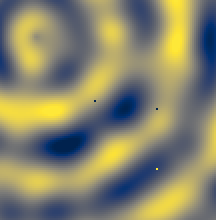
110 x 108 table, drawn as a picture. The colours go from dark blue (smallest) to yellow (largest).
Mirror symmetry: none. Lone odd cells: 3, 1 higher and 2 lower than their neighbours. Rings: centred on the top left. Ninth with the highest average: middle left. Slope: none.
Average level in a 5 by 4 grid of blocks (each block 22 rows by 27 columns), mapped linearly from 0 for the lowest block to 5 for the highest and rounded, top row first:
2113 / 2232 / 5302 / 1122 / 2113
